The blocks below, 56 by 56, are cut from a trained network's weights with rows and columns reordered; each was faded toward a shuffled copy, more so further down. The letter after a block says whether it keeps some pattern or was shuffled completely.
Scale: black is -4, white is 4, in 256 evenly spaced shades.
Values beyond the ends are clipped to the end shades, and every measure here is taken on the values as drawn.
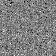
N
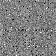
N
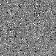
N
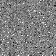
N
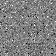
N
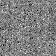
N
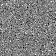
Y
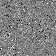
Y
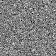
Y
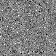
N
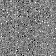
N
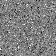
Y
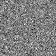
N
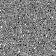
Y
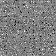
N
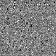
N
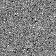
Y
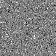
N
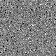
N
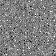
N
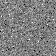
Y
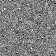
Y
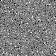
Y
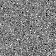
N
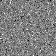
Y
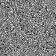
Y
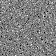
Y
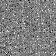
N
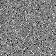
Y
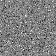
Y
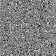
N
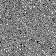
Y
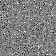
Y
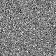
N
